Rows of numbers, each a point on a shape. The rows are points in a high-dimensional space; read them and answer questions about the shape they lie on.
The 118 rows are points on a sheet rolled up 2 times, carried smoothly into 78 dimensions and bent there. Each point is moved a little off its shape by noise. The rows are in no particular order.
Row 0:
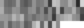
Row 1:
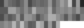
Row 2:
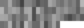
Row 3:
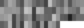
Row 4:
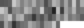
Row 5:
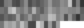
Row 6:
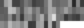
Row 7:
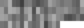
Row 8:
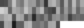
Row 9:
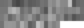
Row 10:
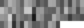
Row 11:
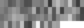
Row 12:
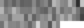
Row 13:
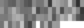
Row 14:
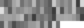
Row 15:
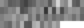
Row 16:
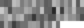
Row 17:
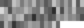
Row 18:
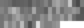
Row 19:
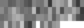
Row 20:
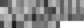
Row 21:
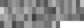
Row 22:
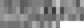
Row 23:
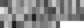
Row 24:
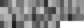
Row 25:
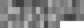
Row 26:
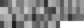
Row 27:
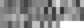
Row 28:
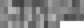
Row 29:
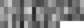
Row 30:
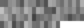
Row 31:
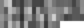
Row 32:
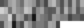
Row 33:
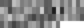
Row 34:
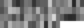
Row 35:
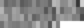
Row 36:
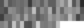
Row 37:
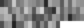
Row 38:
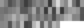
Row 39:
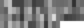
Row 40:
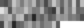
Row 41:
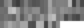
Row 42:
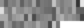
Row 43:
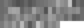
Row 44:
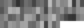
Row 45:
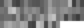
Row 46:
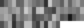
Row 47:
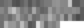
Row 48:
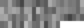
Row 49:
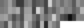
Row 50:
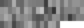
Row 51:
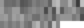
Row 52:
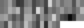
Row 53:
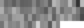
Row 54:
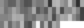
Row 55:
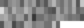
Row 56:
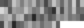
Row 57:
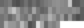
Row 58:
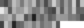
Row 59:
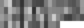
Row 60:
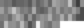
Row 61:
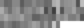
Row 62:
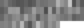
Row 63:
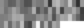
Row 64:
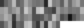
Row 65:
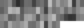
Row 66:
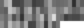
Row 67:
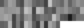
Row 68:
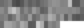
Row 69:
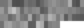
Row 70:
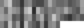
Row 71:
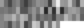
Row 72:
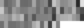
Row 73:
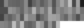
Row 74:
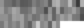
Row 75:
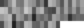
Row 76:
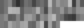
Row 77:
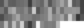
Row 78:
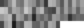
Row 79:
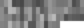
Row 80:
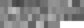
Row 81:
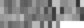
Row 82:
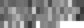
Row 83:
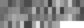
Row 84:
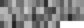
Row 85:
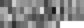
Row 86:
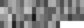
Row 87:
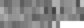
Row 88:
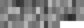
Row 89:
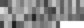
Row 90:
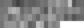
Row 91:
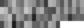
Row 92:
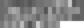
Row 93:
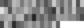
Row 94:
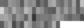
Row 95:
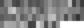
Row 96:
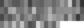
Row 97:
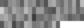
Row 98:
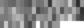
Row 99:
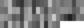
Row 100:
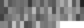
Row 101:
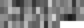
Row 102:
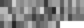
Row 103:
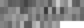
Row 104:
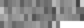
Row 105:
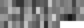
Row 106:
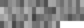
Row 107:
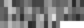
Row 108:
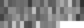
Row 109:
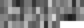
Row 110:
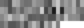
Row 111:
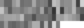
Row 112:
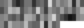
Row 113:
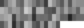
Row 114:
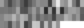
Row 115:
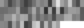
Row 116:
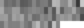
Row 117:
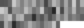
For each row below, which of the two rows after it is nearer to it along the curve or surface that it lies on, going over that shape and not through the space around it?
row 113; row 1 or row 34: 34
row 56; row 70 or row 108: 70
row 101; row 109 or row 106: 109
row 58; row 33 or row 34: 33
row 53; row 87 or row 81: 87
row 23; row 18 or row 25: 25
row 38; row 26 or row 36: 36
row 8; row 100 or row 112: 112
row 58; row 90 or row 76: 76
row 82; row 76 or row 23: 76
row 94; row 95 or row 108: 95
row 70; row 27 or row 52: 52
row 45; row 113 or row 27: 27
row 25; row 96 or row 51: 96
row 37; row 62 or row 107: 107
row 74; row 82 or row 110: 82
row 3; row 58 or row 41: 58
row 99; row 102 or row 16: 102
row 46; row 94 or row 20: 20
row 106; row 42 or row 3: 42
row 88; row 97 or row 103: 97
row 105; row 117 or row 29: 29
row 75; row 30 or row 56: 56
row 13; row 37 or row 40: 40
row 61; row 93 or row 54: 54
